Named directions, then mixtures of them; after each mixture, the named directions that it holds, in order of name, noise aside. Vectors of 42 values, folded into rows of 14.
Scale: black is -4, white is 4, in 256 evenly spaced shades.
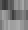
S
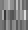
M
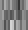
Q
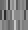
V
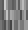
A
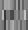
M, Q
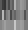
S, V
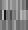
M, V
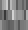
S, V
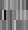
M, V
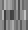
M, Q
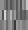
M, V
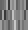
V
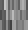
A, V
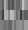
A, M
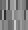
V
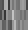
A, V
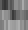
S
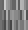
A, M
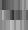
Q, S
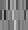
V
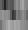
S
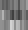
Q, S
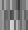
Q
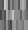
A, V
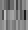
M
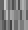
A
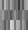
Q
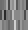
V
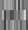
M, Q
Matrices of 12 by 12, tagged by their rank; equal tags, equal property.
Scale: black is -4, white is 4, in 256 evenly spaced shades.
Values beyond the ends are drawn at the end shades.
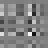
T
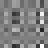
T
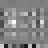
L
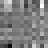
L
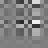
T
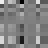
T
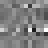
L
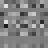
L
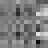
L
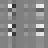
T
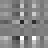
T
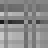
T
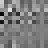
L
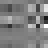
T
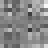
L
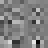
L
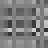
T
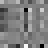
L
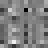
L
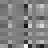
T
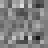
L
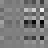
T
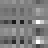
T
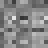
L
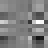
T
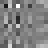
L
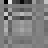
T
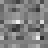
L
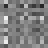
L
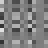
T
